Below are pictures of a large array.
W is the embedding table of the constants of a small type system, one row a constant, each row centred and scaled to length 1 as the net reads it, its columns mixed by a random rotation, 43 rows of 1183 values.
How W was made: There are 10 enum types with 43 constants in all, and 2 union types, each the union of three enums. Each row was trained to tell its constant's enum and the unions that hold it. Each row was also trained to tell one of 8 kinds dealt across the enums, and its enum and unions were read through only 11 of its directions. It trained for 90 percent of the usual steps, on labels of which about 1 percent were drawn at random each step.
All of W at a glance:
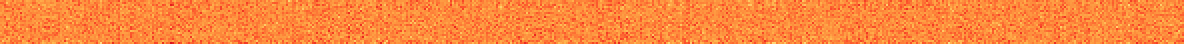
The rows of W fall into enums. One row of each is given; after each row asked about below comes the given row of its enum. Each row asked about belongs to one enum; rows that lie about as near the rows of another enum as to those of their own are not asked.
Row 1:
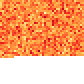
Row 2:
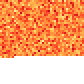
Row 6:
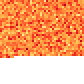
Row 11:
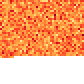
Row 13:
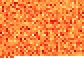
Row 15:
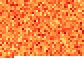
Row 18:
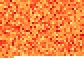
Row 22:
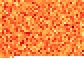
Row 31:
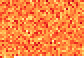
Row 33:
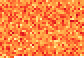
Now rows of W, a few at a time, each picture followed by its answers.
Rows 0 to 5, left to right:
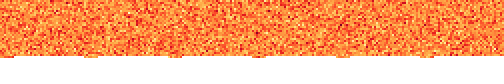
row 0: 15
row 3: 18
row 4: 18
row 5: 1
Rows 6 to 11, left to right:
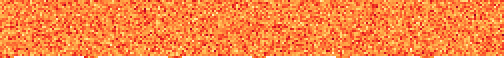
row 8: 15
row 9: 18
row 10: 22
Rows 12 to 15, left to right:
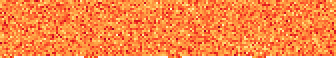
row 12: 18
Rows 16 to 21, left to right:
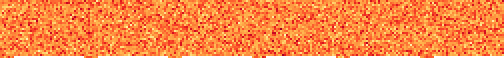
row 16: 6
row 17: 18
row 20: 6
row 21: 11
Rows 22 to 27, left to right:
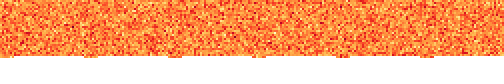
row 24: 11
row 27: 33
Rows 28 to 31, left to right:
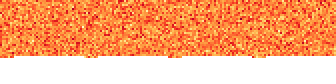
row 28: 1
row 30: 6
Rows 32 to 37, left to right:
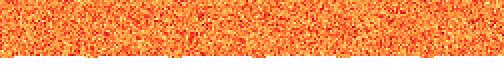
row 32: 1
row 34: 22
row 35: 11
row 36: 1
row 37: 33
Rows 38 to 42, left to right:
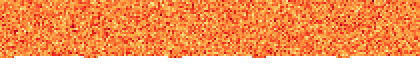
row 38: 22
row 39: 33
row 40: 11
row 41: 6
